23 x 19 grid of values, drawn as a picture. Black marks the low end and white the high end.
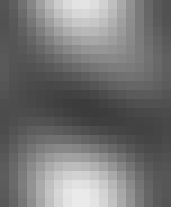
Ninth with the highest average: bottom middle. Calmest part: middle left. Stripes: none.
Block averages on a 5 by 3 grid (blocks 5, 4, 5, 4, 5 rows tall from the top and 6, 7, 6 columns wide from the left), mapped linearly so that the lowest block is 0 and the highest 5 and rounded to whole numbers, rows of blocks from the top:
2 4 2
1 2 2
0 0 0
1 2 0
2 5 2
